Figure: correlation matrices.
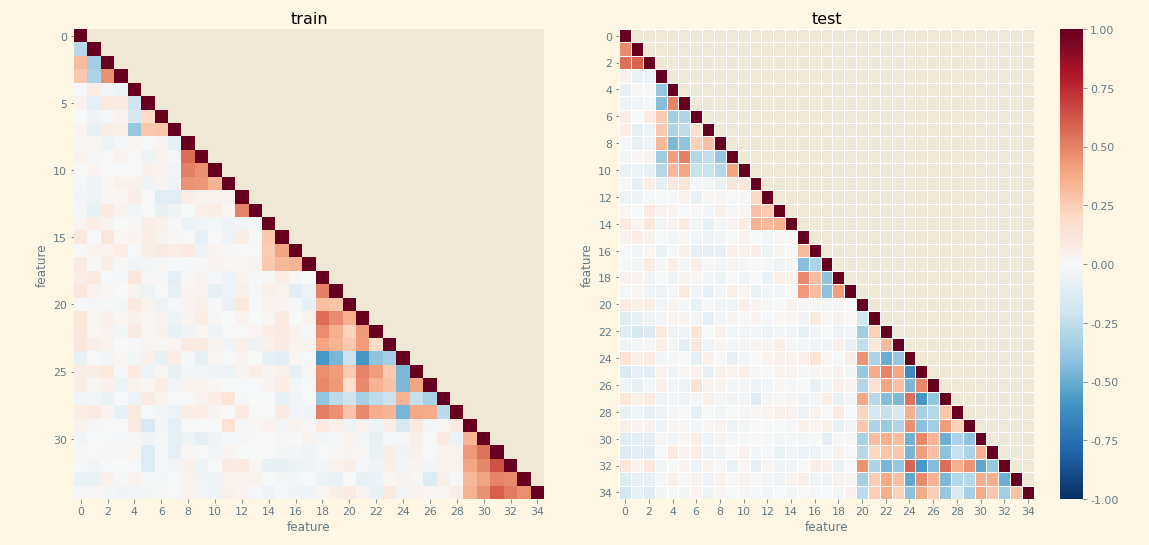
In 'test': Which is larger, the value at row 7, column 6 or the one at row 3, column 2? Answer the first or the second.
the first
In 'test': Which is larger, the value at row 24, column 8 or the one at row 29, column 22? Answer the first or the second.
the first
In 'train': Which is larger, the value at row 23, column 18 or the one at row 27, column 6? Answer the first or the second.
the first
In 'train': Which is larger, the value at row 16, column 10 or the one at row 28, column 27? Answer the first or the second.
the first
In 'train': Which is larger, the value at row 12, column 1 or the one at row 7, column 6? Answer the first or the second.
the second
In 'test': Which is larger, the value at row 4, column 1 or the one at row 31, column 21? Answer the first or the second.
the second
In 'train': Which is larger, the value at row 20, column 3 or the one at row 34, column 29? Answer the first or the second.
the second
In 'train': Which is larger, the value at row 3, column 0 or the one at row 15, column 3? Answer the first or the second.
the first
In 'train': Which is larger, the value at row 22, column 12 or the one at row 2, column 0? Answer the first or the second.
the second
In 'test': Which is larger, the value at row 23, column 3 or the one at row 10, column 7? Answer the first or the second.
the first
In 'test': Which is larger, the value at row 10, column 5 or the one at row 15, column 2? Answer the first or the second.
the first
